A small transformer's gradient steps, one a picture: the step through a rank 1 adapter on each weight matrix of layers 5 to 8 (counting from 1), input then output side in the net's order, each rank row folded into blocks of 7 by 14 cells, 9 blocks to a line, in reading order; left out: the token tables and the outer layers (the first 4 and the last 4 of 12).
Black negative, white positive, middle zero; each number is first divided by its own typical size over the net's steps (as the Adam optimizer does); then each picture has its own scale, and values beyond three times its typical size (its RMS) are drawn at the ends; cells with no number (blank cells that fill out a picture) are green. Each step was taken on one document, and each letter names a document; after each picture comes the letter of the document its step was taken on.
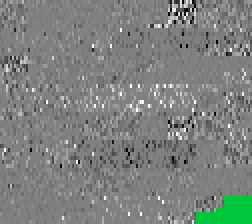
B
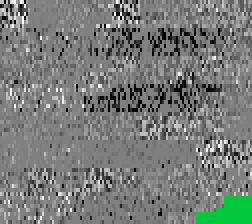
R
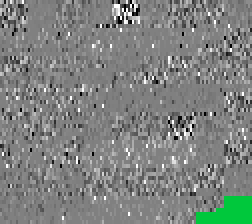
B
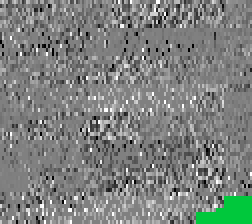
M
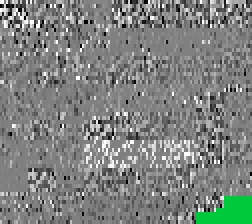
M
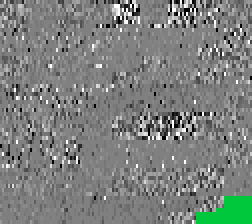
B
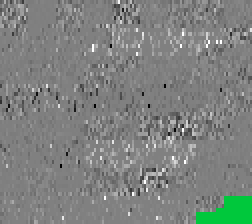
B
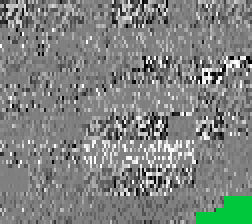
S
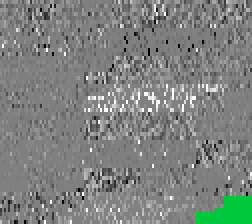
M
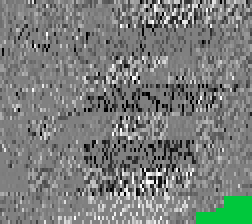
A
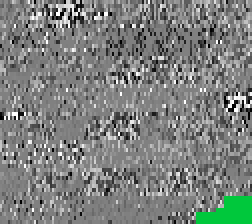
S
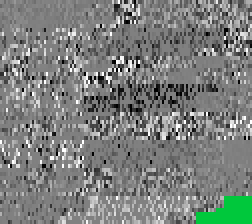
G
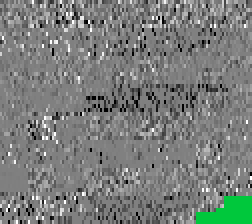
M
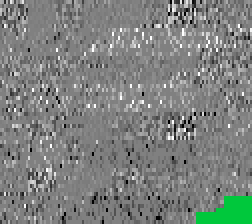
B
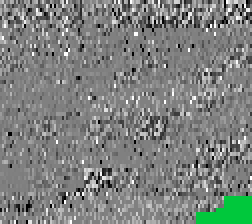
A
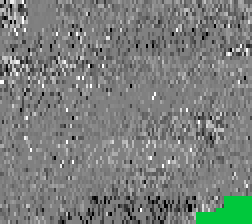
R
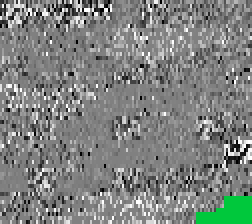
S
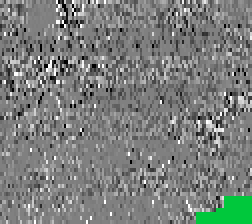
R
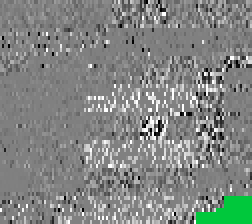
M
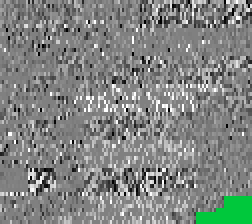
S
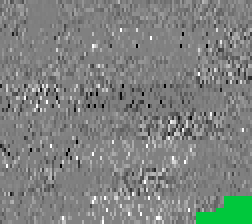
B
